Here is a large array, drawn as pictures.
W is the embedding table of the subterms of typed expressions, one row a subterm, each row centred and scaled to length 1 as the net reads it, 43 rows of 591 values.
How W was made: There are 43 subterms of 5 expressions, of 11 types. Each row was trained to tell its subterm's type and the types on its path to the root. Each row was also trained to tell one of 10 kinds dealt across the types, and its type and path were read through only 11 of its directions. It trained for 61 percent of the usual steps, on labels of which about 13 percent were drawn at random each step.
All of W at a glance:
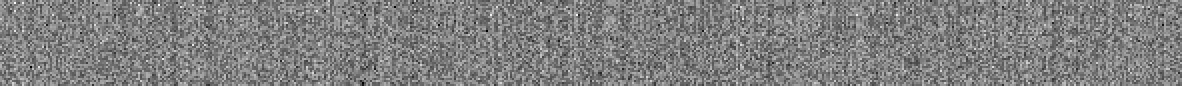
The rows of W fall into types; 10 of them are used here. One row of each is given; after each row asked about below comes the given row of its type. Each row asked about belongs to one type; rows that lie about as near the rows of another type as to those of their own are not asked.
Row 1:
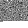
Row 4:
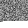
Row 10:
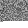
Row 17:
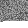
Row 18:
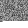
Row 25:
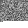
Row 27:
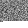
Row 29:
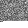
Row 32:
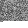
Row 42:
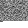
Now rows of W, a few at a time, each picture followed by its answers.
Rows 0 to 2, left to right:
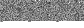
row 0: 10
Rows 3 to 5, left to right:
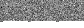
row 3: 32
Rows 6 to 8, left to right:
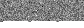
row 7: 25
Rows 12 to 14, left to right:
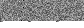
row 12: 29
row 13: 42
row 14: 42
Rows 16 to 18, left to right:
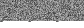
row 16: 25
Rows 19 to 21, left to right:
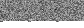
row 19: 18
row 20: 27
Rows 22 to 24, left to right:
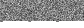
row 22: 25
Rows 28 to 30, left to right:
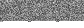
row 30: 32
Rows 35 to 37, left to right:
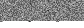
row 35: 29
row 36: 42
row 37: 32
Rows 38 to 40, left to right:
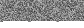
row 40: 17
